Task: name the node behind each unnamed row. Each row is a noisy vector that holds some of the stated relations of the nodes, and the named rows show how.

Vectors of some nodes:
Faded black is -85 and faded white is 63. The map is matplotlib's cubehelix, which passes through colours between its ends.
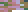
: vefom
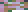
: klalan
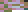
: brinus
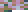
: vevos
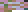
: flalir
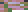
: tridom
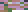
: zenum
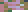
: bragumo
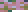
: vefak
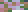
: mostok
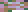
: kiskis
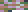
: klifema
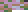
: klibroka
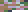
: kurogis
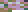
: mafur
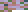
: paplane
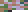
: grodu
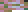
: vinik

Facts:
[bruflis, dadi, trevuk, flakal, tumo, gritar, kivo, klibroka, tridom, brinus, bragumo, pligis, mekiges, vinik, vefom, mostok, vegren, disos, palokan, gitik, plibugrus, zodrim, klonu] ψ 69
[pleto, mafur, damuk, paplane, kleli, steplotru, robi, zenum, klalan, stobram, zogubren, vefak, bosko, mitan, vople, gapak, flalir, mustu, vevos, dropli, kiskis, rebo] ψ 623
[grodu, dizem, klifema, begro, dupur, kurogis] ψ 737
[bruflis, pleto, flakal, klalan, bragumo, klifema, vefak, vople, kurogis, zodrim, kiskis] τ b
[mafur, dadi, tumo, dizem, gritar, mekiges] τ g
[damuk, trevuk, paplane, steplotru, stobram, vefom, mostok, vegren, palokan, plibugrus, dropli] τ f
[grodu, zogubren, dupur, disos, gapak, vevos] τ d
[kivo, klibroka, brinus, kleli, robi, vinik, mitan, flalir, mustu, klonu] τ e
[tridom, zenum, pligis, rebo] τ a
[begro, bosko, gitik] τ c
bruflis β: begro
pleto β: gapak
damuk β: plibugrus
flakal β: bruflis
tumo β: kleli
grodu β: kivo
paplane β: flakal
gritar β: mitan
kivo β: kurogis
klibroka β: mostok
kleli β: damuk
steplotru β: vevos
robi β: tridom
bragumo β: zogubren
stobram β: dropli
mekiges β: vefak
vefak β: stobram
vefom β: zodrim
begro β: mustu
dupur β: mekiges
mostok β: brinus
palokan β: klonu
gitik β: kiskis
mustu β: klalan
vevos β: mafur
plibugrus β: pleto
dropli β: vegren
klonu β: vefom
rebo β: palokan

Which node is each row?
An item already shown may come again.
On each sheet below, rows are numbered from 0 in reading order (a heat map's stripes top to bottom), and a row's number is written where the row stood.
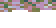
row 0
plibugrus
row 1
flakal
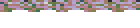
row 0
zenum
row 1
dizem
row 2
paplane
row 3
vinik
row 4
robi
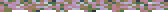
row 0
flakal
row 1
kurogis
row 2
dropli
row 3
dupur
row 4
zodrim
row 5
bosko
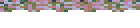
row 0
begro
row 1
vegren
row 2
gapak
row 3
bragumo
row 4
damuk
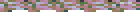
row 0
zogubren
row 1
gitik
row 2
disos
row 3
vinik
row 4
mafur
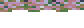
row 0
mekiges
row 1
kivo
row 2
rebo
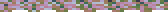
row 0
paplane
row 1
dropli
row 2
tumo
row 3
dadi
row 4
mekiges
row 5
bruflis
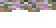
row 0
kleli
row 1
gritar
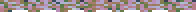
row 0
disos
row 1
steplotru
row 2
mustu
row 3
klonu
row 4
stobram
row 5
trevuk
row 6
pleto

